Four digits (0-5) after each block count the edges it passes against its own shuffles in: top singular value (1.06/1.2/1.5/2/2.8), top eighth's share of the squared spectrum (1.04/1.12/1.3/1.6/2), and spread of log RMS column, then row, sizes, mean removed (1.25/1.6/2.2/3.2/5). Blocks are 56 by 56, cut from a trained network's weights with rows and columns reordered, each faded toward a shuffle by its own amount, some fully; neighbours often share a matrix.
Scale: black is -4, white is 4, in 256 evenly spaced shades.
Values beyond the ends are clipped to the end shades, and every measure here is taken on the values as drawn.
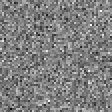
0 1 0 0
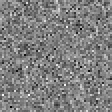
0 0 0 0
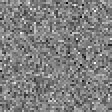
0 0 0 0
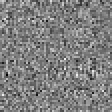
3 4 2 2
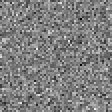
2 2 1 0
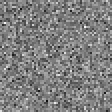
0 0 0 0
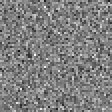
1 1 0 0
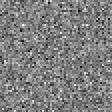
0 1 0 0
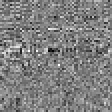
3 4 1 3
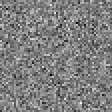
2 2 0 1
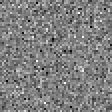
0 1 0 0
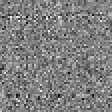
3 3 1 2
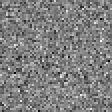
2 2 0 1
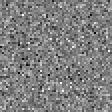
0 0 0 0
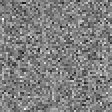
2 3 1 1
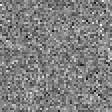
1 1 0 0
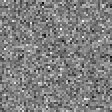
0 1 0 0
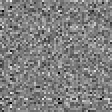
2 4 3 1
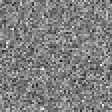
0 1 0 0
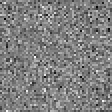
2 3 2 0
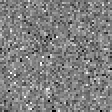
0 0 0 0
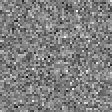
2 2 0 0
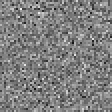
3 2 1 1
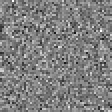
2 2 1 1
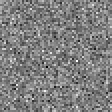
1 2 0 0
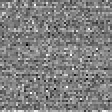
3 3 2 1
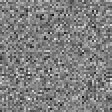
3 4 1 2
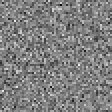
2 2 0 0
